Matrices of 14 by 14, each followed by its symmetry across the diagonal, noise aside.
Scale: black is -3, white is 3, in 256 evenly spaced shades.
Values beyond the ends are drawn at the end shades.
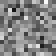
neither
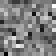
neither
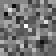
symmetric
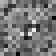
symmetric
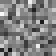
neither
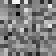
neither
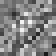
symmetric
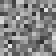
symmetric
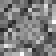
symmetric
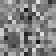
neither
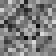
symmetric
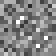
symmetric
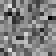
neither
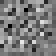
symmetric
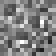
symmetric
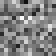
neither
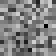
neither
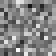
neither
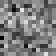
neither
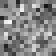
symmetric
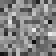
neither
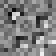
symmetric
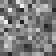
symmetric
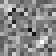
symmetric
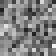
neither
